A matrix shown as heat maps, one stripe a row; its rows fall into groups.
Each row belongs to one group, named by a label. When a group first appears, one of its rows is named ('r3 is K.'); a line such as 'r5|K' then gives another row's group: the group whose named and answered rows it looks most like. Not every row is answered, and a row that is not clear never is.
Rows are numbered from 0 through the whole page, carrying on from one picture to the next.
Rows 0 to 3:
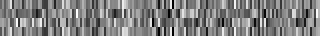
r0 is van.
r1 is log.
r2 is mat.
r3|van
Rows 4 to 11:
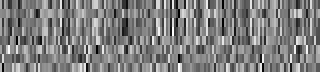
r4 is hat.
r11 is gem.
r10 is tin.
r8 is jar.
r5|log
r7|hat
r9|mat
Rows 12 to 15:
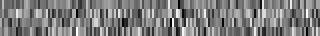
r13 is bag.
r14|hat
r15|log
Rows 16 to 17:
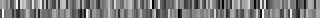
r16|mat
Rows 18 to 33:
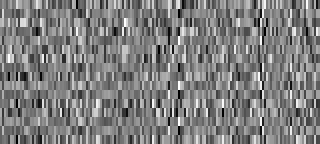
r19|tin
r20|mat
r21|log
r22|gem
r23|van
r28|tin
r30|hat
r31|gem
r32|tin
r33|jar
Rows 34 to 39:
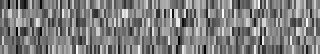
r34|jar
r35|van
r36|bag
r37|jar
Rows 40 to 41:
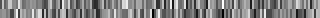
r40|van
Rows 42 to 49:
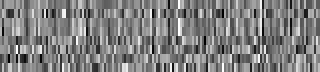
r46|log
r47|mat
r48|jar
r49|van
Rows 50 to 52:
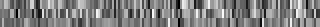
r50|log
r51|jar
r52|tin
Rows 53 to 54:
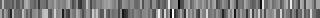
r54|hat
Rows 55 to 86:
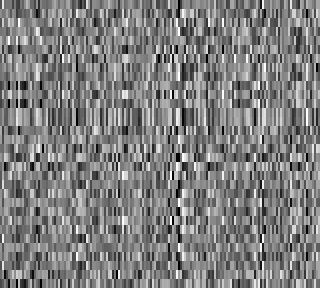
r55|tin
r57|van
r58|bag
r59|mat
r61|van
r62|bag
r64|jar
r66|jar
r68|bag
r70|gem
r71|mat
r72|log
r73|bag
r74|van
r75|tin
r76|log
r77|gem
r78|log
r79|van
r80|log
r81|tin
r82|gem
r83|log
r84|tin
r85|bag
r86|jar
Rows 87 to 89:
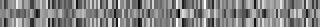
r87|bag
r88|log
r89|bag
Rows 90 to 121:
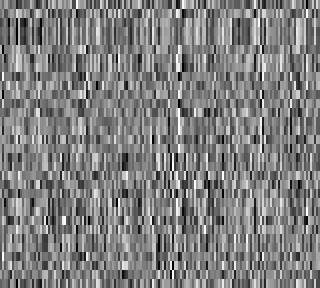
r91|bag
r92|jar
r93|jar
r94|jar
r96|bag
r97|bag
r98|tin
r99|mat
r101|tin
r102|bag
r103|gem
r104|gem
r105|mat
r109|van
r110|bag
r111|hat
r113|bag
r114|mat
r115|bag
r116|van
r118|tin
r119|van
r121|jar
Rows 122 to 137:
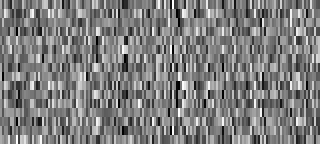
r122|hat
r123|log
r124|tin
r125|jar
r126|mat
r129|hat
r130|gem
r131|log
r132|hat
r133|log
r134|gem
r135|jar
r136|hat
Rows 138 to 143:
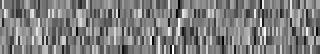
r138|tin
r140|gem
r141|bag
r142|mat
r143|hat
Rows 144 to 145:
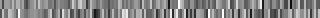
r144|gem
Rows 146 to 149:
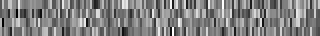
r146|van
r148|gem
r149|hat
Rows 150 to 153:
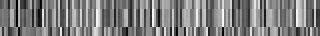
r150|jar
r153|hat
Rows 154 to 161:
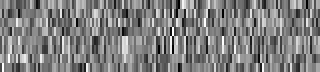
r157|hat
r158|van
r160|mat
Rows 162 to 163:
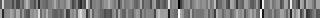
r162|tin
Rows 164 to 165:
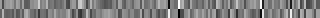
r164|gem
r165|tin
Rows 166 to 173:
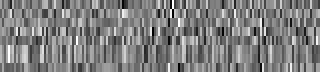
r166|hat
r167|van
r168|gem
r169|mat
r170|log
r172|mat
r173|tin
